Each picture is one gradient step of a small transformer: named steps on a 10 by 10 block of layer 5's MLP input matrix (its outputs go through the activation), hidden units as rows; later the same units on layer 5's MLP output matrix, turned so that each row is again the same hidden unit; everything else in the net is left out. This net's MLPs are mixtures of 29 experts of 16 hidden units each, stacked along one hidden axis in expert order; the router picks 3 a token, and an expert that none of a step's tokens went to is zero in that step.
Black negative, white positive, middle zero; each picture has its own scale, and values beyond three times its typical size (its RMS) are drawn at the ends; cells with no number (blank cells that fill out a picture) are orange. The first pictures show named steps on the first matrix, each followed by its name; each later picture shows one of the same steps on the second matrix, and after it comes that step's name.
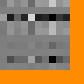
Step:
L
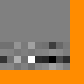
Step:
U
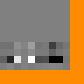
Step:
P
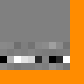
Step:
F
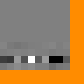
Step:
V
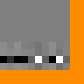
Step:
P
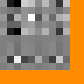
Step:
L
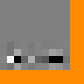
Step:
V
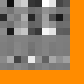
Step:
L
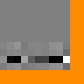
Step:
P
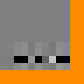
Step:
P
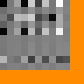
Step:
L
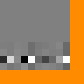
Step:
U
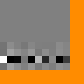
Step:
V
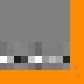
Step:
P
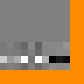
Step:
U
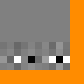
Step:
U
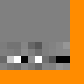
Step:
F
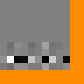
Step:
F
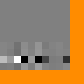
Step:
U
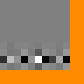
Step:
V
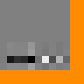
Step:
P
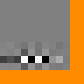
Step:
V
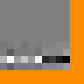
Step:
V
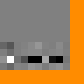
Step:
F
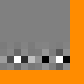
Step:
V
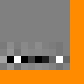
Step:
P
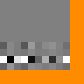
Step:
F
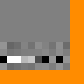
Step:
F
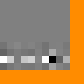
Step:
V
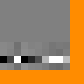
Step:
P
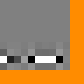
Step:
V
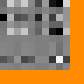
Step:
L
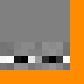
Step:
U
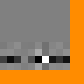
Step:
V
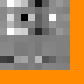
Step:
L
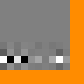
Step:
V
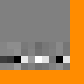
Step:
U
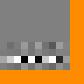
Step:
F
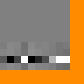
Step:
P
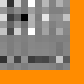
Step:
L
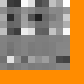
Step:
L
